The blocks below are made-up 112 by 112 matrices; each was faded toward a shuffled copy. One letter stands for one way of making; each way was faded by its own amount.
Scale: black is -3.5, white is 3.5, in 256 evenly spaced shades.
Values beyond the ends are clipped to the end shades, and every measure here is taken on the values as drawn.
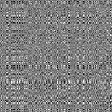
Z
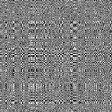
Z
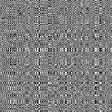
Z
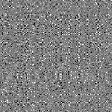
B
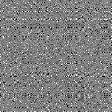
B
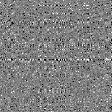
B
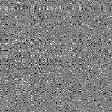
B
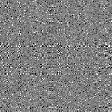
B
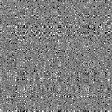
B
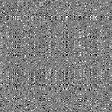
B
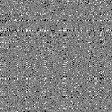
B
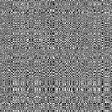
Z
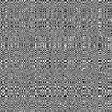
Z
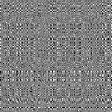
Z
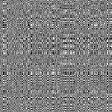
Z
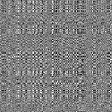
Z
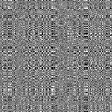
Z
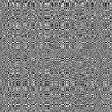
Z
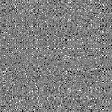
B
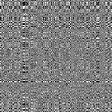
Z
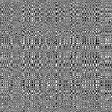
Z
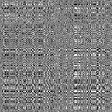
Z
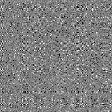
B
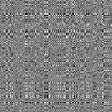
Z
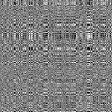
Z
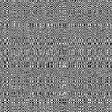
Z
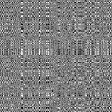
Z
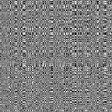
Z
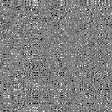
B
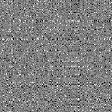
B
